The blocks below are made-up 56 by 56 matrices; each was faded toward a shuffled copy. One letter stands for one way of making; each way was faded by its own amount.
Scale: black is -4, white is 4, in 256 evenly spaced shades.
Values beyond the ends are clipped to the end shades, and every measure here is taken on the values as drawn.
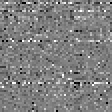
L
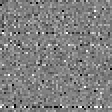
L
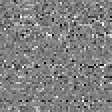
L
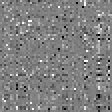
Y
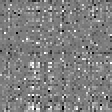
Y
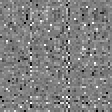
Y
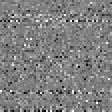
L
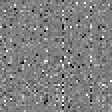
Y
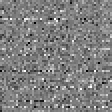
L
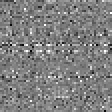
L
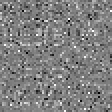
Y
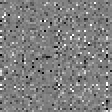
Y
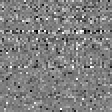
L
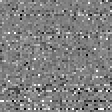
L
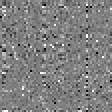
Y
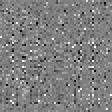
Y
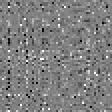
Y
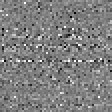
L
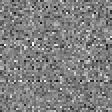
L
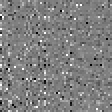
Y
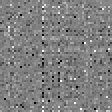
Y
